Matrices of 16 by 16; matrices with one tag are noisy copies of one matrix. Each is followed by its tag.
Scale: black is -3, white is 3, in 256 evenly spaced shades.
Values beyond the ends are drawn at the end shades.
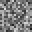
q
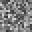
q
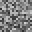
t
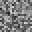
t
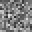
q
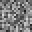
q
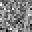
q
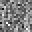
q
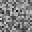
t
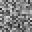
t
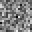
q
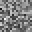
t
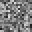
q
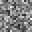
t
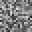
t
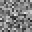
t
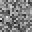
t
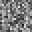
q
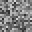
t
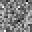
q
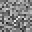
t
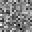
t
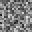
q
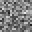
t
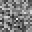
t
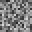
q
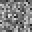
q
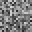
t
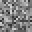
t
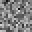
q
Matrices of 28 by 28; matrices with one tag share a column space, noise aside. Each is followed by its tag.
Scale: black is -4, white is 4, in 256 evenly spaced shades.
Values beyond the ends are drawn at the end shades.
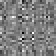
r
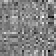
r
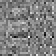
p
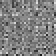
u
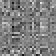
u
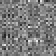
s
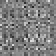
s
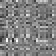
s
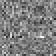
p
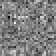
r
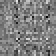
r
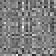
u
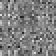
r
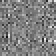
s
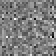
p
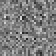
r
